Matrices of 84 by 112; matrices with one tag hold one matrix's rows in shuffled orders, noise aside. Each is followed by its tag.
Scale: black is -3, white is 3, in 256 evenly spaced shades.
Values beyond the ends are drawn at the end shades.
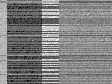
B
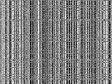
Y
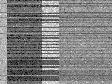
B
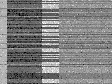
B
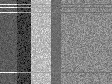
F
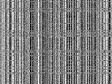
Y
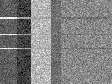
F
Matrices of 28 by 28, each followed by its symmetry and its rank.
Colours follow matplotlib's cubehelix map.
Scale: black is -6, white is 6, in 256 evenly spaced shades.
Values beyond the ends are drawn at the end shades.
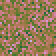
antisymmetric, full rank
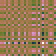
symmetric, rank one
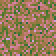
antisymmetric, full rank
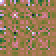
symmetric, rank three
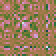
symmetric, rank three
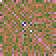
symmetric, rank five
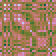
symmetric, rank three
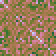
symmetric, rank five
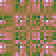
symmetric, rank two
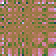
symmetric, rank two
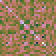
symmetric, rank five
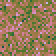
antisymmetric, full rank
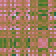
symmetric, rank two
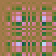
symmetric, rank one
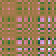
symmetric, rank one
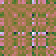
symmetric, rank two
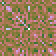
symmetric, rank five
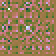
symmetric, rank three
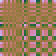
symmetric, rank one
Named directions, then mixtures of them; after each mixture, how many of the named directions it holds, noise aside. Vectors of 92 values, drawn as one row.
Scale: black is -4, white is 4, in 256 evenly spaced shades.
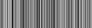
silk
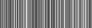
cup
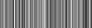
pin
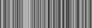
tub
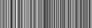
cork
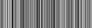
one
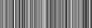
one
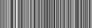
two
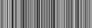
one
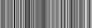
two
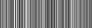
three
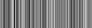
three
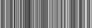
two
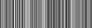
three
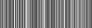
two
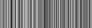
one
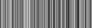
two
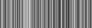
one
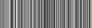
two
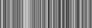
one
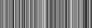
one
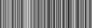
three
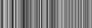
three
